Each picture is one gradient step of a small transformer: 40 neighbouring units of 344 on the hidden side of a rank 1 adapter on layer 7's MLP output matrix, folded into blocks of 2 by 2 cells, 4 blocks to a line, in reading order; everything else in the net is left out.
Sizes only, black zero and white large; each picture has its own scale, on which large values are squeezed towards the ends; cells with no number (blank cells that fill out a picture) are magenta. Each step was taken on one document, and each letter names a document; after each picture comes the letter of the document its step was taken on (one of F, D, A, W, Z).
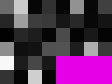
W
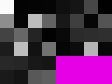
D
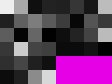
D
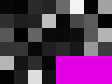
W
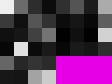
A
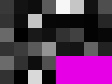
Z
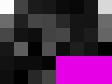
A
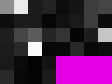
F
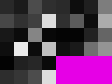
D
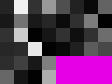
F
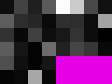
Z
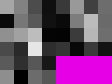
F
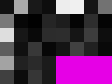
W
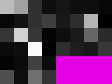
F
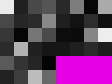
A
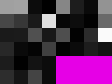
A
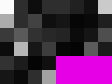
D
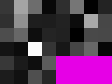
F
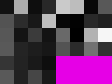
W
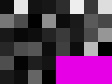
W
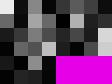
D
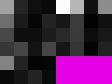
Z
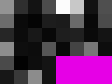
Z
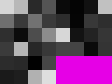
A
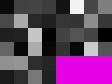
W
